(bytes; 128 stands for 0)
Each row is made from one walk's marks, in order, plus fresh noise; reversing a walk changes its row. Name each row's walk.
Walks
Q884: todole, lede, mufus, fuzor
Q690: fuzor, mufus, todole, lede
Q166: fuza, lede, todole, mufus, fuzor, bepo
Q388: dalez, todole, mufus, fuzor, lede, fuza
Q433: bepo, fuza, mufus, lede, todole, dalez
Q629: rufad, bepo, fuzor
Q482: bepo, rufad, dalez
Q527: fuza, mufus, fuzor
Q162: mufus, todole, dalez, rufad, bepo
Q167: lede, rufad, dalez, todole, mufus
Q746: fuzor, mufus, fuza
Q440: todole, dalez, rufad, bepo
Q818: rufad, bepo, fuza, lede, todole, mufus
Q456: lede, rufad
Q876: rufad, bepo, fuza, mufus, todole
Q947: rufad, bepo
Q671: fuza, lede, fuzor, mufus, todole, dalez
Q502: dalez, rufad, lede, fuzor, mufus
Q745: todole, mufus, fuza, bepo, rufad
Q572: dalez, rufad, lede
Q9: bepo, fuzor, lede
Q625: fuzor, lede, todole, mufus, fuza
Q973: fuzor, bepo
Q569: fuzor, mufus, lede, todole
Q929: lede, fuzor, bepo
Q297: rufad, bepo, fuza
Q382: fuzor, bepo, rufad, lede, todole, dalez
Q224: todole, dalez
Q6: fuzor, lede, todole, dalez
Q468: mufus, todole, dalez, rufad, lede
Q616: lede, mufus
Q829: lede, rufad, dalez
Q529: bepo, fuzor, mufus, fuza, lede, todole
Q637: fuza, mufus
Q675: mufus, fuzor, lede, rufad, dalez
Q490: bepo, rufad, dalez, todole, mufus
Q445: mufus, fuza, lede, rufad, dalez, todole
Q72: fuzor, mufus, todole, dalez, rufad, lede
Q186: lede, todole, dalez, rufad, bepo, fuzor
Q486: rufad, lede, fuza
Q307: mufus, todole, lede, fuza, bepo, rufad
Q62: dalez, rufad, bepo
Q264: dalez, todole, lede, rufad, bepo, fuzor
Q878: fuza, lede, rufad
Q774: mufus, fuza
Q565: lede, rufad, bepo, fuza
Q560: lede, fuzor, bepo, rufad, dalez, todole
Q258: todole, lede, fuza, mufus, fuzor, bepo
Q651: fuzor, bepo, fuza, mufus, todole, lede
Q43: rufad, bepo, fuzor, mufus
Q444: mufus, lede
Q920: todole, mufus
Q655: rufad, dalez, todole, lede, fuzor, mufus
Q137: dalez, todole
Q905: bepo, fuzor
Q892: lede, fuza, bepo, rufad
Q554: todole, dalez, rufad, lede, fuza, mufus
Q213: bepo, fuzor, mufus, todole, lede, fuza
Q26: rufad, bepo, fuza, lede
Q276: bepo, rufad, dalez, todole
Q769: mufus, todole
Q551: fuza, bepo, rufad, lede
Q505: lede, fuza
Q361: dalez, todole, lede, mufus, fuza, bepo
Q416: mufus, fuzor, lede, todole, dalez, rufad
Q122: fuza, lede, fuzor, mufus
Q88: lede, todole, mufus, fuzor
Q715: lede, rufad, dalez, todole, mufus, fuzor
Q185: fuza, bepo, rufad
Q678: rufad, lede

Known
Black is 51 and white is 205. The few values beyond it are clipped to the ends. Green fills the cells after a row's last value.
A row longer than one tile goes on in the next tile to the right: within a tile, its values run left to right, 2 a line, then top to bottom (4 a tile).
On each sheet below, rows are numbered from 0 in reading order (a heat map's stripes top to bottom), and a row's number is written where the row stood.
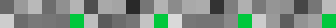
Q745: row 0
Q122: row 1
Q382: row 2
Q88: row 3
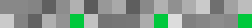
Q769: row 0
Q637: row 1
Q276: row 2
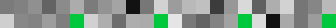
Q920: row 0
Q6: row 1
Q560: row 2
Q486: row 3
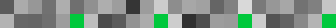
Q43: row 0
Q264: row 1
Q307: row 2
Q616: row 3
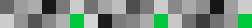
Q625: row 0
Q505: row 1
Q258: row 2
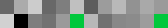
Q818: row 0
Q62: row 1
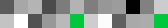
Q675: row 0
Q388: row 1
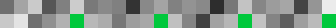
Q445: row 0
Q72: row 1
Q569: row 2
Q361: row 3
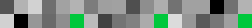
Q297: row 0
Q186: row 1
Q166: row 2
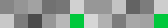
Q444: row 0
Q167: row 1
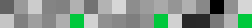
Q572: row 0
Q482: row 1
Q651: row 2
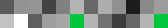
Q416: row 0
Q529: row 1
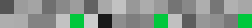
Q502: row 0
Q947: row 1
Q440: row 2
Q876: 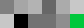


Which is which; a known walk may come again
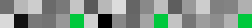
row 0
Q892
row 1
Q26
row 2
Q572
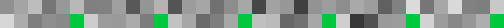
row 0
Q490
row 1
Q224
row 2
Q774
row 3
Q527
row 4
Q307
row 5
Q829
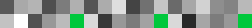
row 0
Q675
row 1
Q878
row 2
Q678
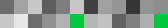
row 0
Q445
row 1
Q746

